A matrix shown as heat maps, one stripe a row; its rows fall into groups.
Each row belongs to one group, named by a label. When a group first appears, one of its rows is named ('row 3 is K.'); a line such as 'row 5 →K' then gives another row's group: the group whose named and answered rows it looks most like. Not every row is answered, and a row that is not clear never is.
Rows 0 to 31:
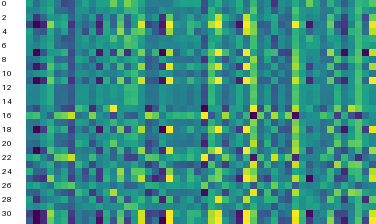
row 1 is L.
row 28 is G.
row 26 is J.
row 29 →L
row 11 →G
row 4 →G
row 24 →G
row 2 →G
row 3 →G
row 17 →L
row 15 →L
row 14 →L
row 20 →L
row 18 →G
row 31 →G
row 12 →L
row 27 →L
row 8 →L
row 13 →L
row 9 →G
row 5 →L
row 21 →G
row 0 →L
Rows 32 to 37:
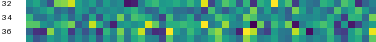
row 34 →G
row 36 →G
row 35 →J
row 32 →J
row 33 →L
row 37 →G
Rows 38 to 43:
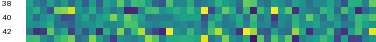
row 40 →L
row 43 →J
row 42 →G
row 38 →G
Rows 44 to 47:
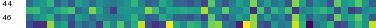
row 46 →L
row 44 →L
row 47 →G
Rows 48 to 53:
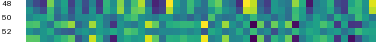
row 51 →J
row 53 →J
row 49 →G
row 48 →G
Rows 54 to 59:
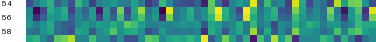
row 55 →G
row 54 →L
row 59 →J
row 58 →L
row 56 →G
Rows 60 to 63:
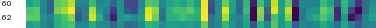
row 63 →J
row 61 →J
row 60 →J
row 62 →J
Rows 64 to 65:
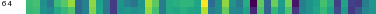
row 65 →J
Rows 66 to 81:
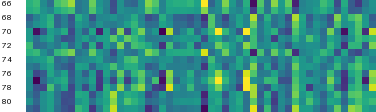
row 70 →G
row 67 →J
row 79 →L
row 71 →L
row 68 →L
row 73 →J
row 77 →G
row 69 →L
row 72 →G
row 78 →G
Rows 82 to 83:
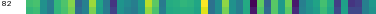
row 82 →J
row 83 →J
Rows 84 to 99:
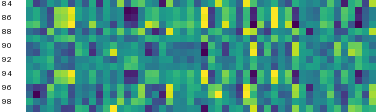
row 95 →J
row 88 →G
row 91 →L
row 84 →G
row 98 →G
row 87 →J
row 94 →J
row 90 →L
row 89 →J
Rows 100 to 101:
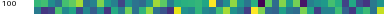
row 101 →G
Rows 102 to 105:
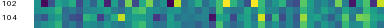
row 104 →L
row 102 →G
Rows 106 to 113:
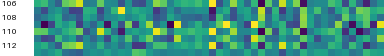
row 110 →J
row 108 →L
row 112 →J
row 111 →G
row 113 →L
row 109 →G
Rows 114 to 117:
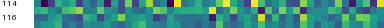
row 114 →G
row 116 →L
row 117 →L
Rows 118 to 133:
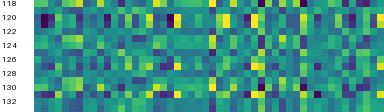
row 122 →L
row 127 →G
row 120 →G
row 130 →J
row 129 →J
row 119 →L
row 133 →L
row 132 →L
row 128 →L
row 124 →J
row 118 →J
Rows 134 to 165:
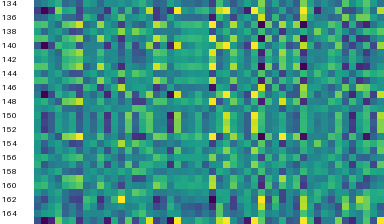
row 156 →J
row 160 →J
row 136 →L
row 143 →J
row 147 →G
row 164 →L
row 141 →J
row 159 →J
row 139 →J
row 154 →L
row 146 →L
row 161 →L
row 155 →G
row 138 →L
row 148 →J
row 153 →J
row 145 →J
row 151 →G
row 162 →L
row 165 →G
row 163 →L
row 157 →G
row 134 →L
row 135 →G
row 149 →L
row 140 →G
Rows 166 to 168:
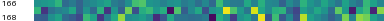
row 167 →G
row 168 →L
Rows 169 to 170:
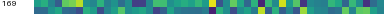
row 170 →L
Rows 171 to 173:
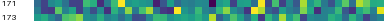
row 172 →G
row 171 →L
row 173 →J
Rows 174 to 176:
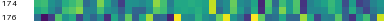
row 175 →J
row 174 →J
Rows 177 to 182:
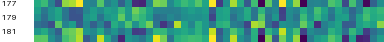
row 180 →G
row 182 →J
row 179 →L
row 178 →L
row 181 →J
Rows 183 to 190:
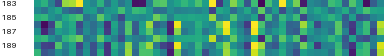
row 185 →J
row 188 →J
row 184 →L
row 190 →G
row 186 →G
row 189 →G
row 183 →J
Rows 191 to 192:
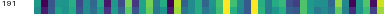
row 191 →G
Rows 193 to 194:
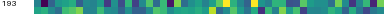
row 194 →J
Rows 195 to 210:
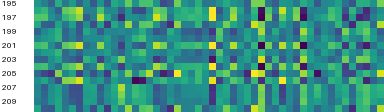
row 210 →G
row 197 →J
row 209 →L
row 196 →J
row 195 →G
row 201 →J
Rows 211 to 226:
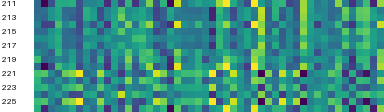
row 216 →L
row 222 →G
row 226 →G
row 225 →J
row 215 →L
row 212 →L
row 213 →L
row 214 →G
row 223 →J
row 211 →G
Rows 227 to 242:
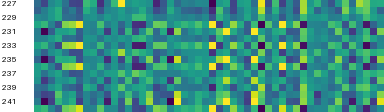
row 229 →L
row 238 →G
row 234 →L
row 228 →L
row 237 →L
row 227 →L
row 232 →L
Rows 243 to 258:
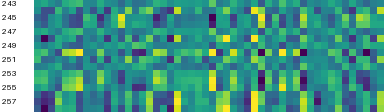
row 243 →J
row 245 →L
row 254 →J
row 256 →G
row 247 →J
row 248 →G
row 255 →J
